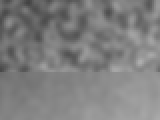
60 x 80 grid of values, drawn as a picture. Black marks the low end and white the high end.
Stripes: none. Seam: horizontal, 60% of the way down, the bottom part calmer. Slope: up to the bottom right. Grain: blotchy. Odd rows or columns: none. Ninth with the highest average: bottom right. Ninth with the lowest average: top left. Mirror symmetry: none.
